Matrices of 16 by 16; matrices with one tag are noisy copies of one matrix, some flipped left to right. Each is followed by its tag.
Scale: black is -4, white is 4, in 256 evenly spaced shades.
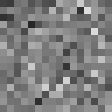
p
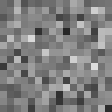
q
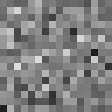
q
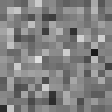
q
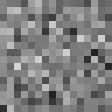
q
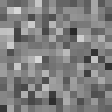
q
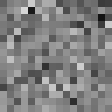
p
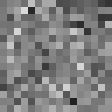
p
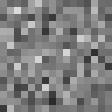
q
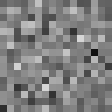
q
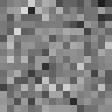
p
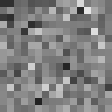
p
